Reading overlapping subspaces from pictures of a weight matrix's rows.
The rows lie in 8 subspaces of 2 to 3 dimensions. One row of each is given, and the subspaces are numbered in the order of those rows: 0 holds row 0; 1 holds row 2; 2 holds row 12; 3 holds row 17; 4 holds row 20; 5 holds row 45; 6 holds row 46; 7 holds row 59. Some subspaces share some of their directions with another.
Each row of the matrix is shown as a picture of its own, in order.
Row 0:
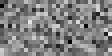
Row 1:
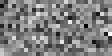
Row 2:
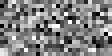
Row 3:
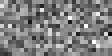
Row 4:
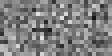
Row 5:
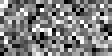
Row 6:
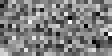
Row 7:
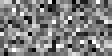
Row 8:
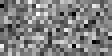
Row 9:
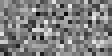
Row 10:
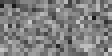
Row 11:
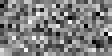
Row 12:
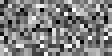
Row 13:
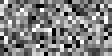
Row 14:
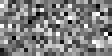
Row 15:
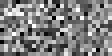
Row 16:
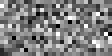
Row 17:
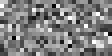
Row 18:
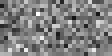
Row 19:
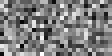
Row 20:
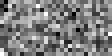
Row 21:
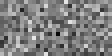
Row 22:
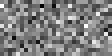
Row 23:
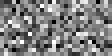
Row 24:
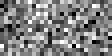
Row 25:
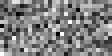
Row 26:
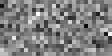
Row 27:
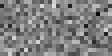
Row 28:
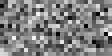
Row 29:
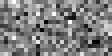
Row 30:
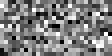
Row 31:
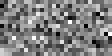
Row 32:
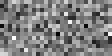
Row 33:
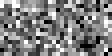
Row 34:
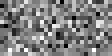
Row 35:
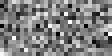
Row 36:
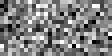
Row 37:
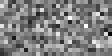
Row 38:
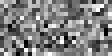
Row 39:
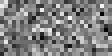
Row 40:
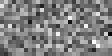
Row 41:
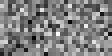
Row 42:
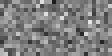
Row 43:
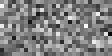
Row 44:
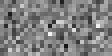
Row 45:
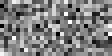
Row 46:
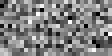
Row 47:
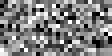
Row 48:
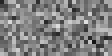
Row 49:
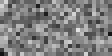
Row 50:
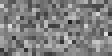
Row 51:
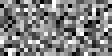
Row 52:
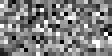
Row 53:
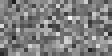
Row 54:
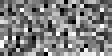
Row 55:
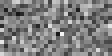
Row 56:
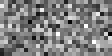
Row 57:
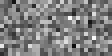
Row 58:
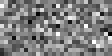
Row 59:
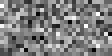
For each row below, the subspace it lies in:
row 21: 3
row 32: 5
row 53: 1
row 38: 2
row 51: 4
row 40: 6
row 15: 5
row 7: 6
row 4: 4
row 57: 1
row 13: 2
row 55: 5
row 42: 4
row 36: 1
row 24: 1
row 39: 2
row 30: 2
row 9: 4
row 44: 7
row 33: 0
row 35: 5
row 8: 1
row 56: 3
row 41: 3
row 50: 2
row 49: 4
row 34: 7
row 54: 3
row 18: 7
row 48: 2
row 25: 5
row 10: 0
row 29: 0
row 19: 4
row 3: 6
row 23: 6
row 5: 2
